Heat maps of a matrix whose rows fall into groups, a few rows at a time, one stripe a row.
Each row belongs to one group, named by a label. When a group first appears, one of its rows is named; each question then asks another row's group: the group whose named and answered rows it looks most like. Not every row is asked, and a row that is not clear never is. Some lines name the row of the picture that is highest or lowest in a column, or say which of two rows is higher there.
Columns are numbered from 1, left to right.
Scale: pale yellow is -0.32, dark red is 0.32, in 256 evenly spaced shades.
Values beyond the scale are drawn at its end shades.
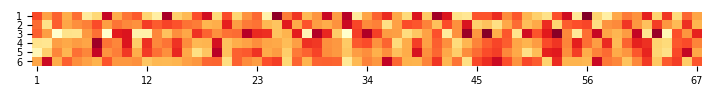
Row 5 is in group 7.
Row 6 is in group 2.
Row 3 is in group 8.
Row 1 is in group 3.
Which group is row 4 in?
7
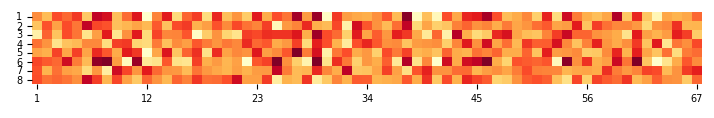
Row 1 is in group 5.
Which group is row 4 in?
8
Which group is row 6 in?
5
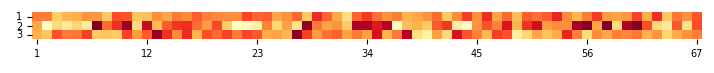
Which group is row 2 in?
7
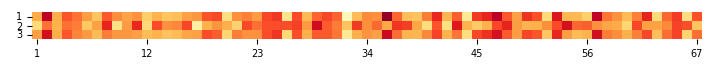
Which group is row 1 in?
2
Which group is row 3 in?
2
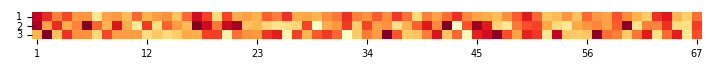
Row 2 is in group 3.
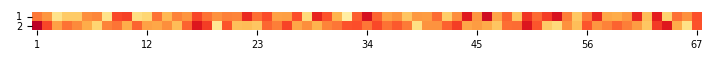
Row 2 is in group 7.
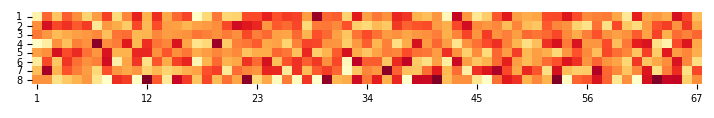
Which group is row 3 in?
8
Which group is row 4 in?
7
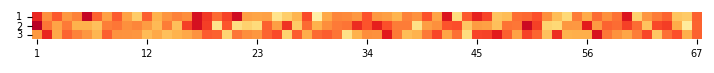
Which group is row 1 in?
3
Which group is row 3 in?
2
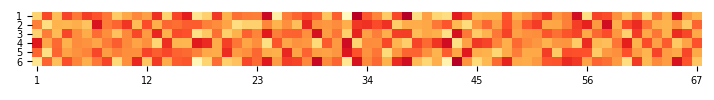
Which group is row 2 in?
7
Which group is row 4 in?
3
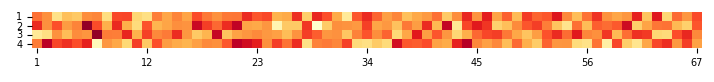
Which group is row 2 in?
3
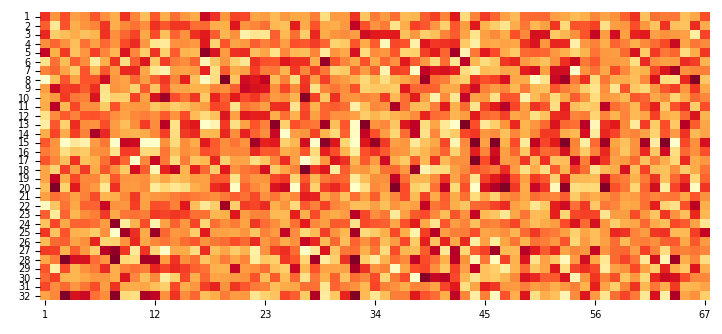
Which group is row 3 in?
7
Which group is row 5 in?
3
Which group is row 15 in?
8
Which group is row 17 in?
5
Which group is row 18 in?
5
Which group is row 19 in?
2
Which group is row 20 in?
2
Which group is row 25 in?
3
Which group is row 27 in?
5
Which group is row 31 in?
3
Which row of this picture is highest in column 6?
14
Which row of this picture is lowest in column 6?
6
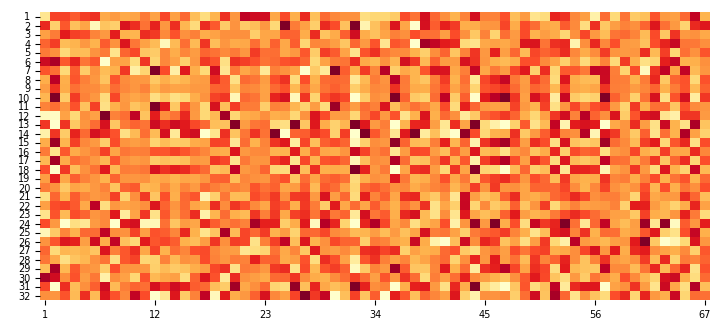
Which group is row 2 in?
3
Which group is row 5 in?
8
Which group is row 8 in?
2
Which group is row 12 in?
7
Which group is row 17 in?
2
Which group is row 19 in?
2
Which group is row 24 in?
8
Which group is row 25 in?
7
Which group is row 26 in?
5
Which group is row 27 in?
7
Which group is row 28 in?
8
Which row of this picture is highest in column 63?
24
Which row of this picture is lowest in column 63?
26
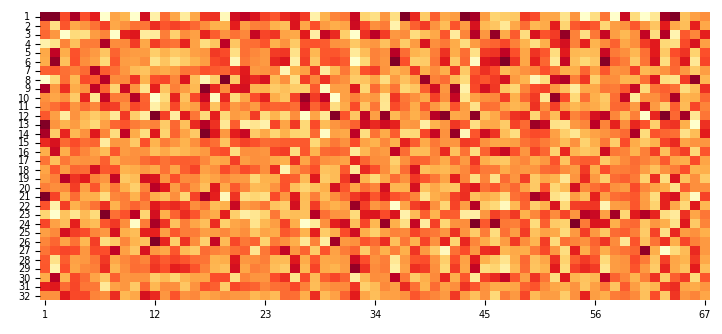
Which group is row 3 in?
8
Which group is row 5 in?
2
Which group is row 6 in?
2
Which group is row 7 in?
3
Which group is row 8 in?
7
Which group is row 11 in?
5
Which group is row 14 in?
3
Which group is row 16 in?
2
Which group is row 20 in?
5
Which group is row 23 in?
7
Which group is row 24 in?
5
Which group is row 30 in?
2
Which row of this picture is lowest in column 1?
8
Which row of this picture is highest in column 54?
24
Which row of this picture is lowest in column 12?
10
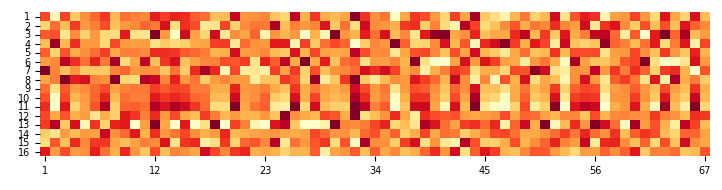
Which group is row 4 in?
2
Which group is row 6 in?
5
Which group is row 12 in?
3
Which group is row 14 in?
7
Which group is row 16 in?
3
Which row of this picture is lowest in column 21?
7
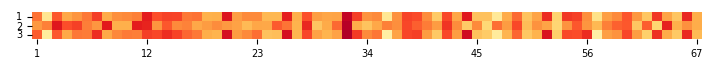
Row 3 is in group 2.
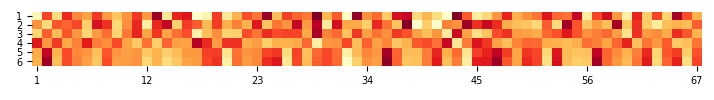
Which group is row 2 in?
5
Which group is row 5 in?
2
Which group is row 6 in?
2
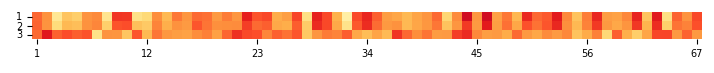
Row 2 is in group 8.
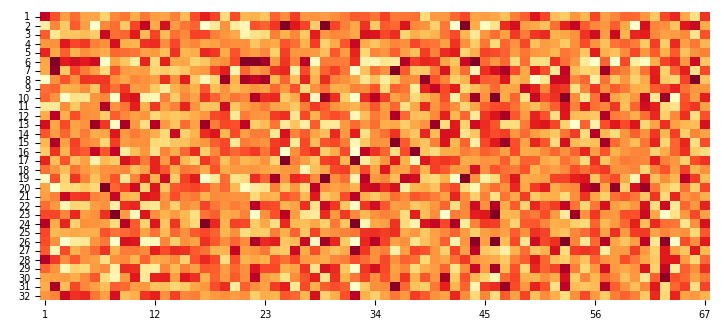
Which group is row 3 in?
7
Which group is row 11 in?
7
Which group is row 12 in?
2
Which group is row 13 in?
3
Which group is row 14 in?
3
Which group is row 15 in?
2
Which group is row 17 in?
3
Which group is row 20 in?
7
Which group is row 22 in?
8
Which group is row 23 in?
5
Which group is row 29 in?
8
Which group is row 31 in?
2
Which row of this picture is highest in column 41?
30
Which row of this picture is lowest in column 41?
23
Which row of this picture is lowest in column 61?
6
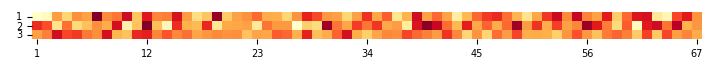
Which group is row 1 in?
7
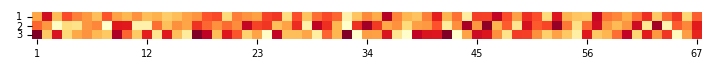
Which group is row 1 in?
2
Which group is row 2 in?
8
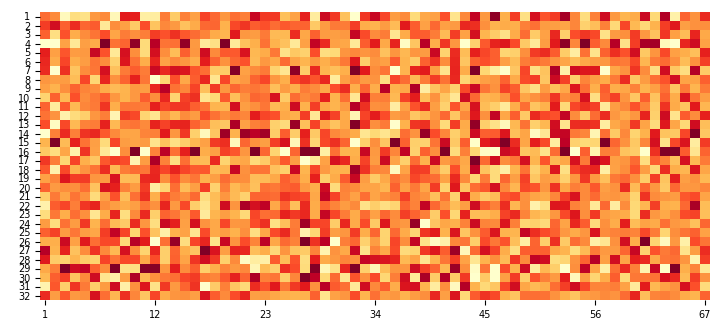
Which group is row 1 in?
8
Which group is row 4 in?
7
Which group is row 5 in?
3
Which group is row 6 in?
3
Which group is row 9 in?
5
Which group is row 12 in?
8
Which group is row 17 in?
5
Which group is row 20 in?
5
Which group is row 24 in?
5
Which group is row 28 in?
7
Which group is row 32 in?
3
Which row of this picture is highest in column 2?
15
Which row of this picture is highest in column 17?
27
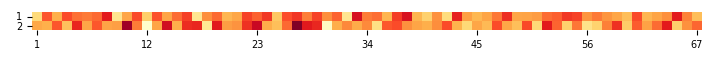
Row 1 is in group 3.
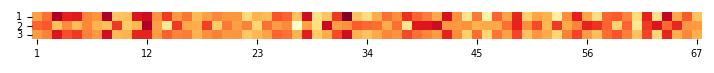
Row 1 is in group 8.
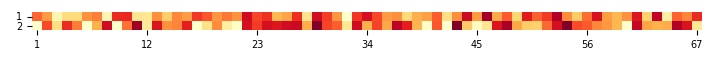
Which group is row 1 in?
8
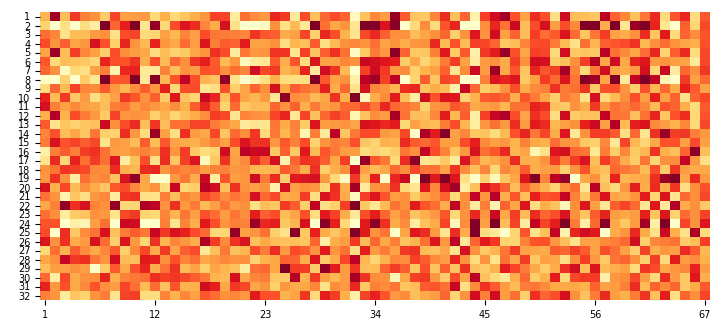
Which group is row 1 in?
2
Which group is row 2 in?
7
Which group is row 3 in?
8
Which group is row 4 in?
3
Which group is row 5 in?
2
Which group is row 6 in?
7
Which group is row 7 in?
8
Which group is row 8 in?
7
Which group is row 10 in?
3
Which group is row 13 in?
7
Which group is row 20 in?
3
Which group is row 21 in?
8
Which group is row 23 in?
8
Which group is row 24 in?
8
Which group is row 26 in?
3
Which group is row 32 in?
8
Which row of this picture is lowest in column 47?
25
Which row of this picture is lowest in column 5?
24
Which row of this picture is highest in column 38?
17
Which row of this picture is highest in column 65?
17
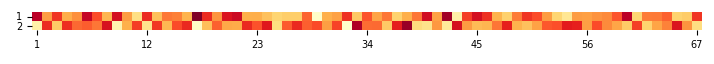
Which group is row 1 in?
3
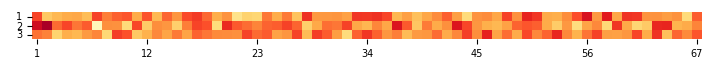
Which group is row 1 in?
7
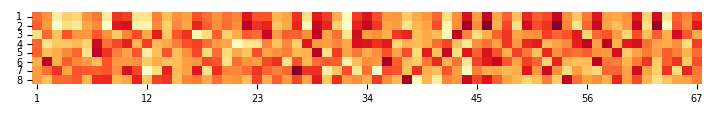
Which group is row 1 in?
8
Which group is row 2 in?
8
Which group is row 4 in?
7
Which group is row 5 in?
5
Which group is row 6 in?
2
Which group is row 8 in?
5
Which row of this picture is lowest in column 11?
2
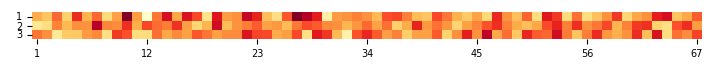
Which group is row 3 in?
8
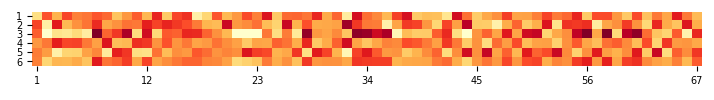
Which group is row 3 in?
7
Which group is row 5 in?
8
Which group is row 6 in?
7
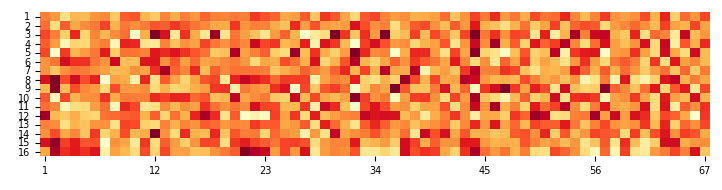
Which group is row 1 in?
8
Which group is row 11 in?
8
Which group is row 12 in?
7
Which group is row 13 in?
8
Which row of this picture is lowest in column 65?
5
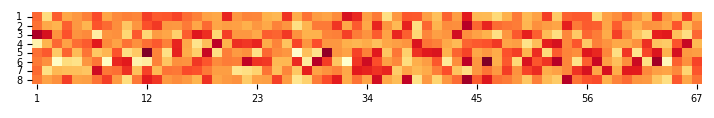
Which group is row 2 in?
5
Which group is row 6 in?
8
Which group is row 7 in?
7
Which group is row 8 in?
5
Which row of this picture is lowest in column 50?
4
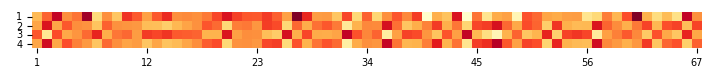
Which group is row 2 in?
2
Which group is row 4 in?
2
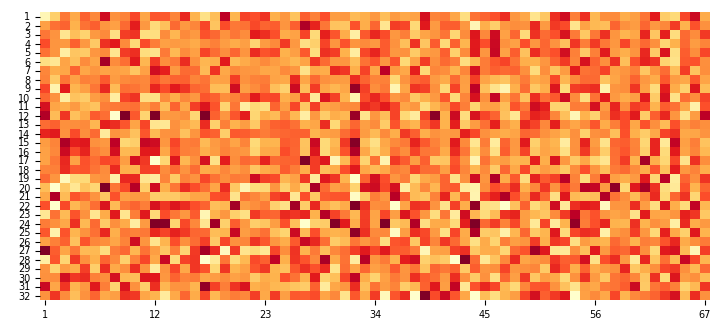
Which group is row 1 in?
7
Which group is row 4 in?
5
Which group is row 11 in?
7
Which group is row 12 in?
3
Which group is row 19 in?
8
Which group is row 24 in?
5
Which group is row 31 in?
3
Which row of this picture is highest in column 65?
28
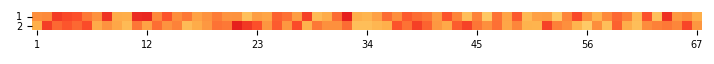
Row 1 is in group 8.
